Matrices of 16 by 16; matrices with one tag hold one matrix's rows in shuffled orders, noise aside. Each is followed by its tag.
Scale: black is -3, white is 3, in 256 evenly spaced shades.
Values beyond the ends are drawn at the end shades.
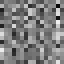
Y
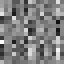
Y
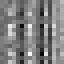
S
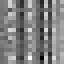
S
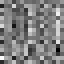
Y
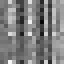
S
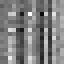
S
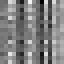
S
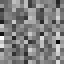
Y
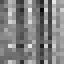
S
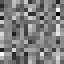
Y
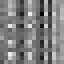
S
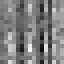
S
